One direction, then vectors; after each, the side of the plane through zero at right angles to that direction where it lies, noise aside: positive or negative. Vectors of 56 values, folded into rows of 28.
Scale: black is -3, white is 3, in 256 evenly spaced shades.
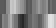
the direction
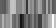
positive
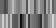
positive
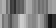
negative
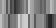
negative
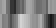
negative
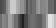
positive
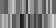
positive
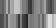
positive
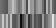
positive
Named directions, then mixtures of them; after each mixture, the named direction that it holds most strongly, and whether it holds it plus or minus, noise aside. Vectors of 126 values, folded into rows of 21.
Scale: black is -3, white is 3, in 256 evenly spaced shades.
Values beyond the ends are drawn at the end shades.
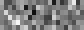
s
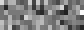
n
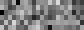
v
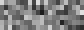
n, plus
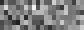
n, minus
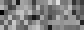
v, plus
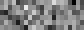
s, minus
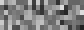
n, plus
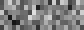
s, minus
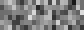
s, minus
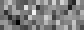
s, minus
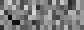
s, minus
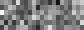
v, minus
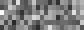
v, minus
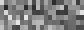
n, plus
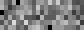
v, plus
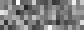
v, minus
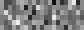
s, plus
